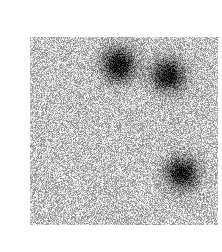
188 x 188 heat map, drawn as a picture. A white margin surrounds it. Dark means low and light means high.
Average level on the scale: 70%. Mirror symmetry: none. Dips: three. Ninth with the lowest average: top middle.
